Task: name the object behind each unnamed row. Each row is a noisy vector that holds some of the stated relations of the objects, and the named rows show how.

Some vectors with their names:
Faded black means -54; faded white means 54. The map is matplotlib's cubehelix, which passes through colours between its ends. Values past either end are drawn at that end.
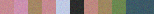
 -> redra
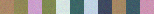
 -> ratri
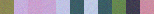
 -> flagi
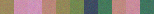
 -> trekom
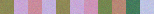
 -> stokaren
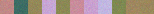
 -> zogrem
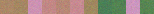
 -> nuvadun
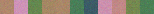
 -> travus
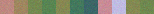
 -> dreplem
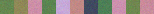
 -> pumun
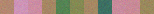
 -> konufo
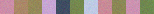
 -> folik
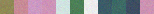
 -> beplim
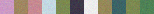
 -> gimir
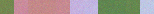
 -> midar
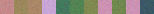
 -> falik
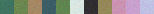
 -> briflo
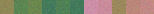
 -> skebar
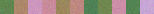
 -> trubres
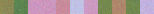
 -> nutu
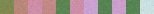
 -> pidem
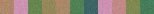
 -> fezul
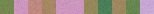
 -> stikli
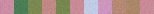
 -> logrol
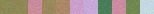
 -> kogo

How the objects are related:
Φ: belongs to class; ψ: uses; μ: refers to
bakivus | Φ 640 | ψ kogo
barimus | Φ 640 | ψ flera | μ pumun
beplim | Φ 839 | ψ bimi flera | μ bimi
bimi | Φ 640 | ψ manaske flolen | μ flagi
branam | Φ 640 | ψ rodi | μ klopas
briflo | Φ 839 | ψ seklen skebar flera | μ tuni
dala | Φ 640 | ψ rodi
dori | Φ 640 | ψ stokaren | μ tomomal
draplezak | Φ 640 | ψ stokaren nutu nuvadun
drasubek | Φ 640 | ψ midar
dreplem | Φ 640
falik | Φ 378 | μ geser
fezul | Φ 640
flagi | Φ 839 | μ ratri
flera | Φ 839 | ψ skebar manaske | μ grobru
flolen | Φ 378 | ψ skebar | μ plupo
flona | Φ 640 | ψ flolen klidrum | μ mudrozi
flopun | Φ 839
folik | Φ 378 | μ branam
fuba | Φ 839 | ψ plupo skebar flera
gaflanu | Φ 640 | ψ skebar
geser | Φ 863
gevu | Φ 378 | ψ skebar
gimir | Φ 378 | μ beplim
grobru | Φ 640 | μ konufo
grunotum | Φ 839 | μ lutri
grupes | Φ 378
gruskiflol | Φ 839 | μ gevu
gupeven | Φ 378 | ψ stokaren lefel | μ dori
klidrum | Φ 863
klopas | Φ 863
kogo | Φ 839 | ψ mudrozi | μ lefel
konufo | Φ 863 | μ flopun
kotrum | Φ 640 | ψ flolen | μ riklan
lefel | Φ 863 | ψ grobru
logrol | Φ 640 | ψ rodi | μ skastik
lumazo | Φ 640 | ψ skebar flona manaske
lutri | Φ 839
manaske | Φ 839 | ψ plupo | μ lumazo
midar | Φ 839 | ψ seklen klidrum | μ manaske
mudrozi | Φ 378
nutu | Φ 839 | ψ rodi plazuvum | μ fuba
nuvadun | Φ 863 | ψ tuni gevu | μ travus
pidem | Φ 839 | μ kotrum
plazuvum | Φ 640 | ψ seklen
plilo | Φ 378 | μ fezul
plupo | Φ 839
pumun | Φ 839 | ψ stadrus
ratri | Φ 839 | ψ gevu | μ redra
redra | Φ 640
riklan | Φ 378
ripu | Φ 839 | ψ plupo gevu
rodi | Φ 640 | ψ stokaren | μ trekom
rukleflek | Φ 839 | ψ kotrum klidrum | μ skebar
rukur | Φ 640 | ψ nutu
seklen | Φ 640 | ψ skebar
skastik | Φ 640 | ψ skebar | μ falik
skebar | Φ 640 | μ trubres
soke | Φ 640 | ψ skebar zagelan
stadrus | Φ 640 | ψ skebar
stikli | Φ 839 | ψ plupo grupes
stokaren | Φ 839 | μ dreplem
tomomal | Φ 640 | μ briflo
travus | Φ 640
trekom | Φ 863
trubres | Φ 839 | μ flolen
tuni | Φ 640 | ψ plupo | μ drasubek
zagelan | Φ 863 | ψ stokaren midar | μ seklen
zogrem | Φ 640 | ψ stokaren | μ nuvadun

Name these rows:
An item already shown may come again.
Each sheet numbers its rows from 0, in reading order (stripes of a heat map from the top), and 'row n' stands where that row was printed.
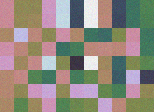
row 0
bimi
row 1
bimi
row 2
lefel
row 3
grupes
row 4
gimir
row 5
gevu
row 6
zagelan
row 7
grobru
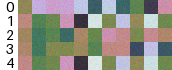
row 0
flagi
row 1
gupeven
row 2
stadrus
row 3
flolen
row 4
gupeven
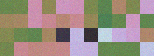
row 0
manaske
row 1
nuvadun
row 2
tomomal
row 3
midar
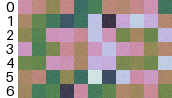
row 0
grupes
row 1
tuni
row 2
nutu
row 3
rodi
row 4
rukleflek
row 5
dori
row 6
seklen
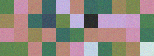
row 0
fuba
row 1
drasubek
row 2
grupes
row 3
flera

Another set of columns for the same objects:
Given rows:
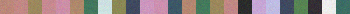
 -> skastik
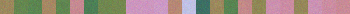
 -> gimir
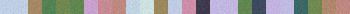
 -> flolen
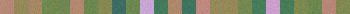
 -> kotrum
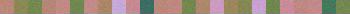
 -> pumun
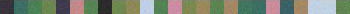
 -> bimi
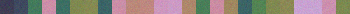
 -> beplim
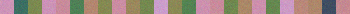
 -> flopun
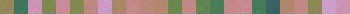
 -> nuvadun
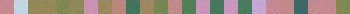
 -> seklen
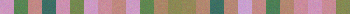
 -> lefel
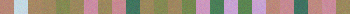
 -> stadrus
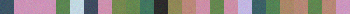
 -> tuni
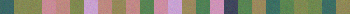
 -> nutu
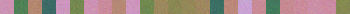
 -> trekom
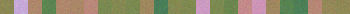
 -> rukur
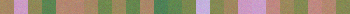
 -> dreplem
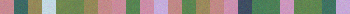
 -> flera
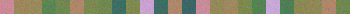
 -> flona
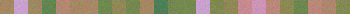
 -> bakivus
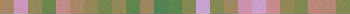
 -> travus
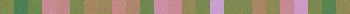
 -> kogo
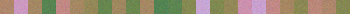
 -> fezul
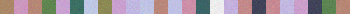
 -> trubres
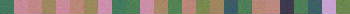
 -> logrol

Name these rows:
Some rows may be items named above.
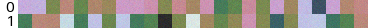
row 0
gevu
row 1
briflo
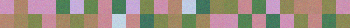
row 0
gupeven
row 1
fuba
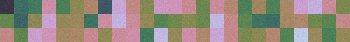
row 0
ratri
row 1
manaske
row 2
stokaren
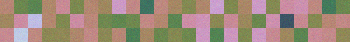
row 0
lutri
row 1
zogrem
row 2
soke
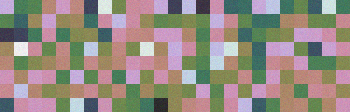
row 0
falik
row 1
manaske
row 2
beplim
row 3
skebar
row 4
rukleflek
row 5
gupeven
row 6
soke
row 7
tuni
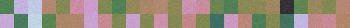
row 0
rodi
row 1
zagelan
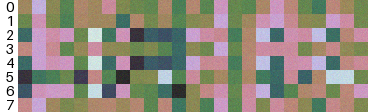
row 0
plazuvum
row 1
redra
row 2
tomomal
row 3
drasubek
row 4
tomomal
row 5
bimi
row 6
tuni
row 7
lumazo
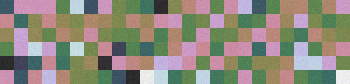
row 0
tuni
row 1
midar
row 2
plazuvum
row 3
dori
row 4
flagi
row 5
grobru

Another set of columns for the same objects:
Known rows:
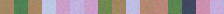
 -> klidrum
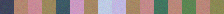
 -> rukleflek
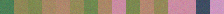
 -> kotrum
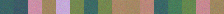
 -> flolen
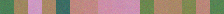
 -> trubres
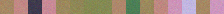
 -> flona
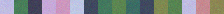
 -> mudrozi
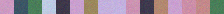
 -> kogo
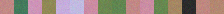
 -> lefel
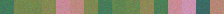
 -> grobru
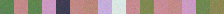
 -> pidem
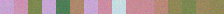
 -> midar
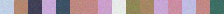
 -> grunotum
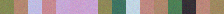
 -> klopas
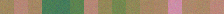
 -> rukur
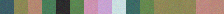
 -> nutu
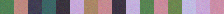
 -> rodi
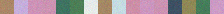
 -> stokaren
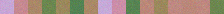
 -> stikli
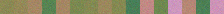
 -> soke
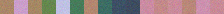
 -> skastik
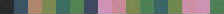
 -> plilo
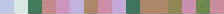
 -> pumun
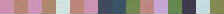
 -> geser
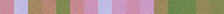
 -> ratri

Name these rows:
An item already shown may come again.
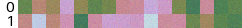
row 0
gimir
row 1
flagi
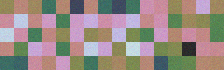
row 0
logrol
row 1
flagi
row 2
lutri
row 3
zagelan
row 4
flolen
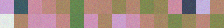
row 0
nuvadun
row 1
manaske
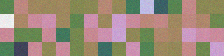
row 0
gupeven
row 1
manaske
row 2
flera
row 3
skebar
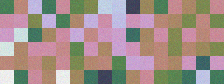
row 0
fuba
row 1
midar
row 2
pumun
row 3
manaske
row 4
bimi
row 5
gevu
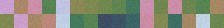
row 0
lumazo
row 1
falik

